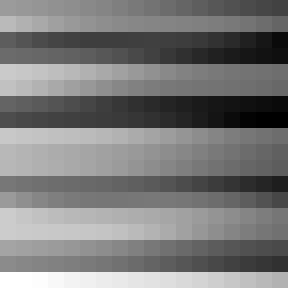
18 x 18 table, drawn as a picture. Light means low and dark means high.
Values rise toward the top right. Stripes running across repeat 4 times from top to bottom. The values follow a bell shape. The ninth with the highest average is the middle right. On average the colour sits 50% of the way up the scale.
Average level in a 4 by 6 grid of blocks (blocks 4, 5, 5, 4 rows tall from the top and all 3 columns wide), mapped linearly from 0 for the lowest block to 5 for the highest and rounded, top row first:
2 3 3 4 4 5 / 1 2 3 3 4 4 / 1 1 2 2 3 4 / 0 0 1 1 2 3
